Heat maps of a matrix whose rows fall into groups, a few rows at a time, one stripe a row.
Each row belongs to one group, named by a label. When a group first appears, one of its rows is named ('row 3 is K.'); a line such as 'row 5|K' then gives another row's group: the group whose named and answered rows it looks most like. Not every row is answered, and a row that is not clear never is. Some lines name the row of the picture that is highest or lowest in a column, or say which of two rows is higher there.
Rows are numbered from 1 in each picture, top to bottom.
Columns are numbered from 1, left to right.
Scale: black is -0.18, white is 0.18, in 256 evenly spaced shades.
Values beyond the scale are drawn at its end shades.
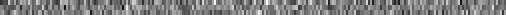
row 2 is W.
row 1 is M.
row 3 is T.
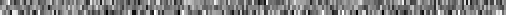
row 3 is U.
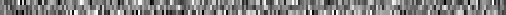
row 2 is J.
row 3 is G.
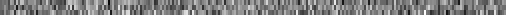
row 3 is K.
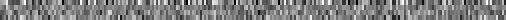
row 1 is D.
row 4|M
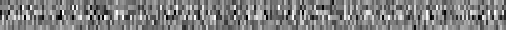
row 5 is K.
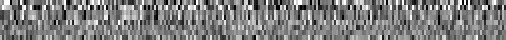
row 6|T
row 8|J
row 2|D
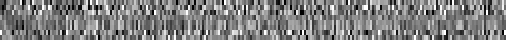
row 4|J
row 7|J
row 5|G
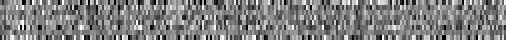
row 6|W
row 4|K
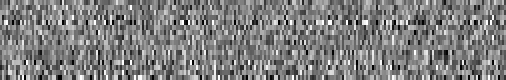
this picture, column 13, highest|5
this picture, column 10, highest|16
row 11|K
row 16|W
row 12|K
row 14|M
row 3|D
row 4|W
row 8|W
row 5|D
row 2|K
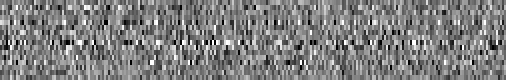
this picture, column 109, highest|9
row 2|U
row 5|U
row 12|T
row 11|K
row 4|U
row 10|T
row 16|K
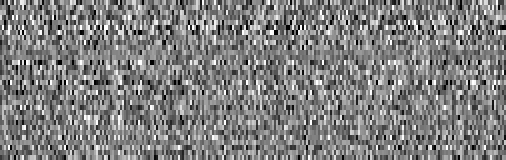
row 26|D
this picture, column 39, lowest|1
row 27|J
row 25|G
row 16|U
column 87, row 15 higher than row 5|Yes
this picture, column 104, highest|6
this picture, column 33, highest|30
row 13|W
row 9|M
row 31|G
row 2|W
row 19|G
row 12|D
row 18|W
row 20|M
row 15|J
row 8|W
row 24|U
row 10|J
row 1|M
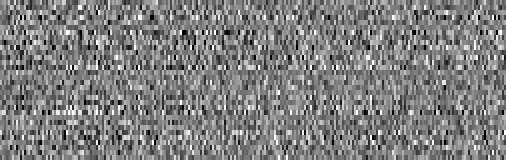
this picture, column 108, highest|7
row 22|G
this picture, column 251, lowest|2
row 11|G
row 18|W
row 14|G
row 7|K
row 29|K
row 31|W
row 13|K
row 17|J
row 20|G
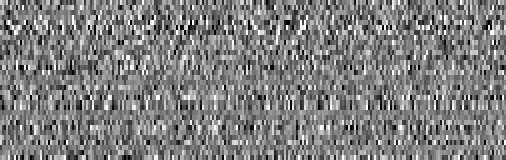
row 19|D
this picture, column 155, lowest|32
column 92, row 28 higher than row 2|Yes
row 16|J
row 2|W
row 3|T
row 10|T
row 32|U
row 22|M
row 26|D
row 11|J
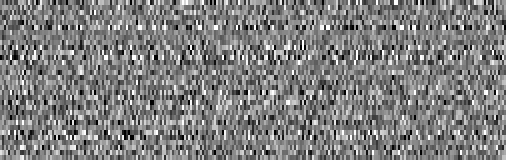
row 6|D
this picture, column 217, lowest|1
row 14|K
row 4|T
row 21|W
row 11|W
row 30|M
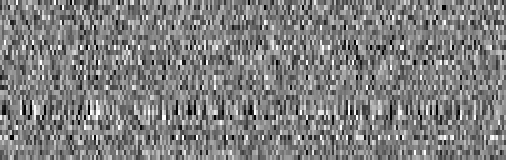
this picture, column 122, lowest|28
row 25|K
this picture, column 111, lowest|12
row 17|K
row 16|M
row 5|J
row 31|K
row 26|U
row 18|M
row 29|K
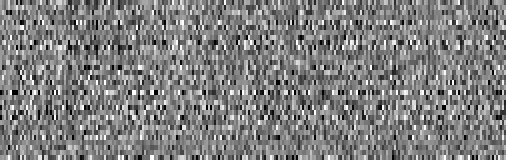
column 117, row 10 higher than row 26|No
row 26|K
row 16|D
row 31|M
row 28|D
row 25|T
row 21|D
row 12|D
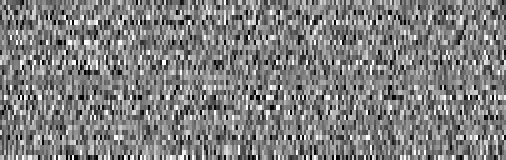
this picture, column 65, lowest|32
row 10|G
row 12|D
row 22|T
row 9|U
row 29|M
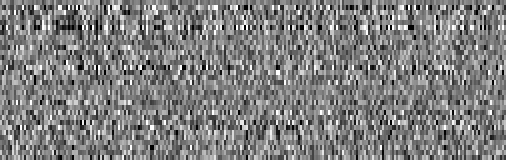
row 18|D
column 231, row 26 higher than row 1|Yes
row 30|W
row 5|M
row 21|U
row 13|J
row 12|M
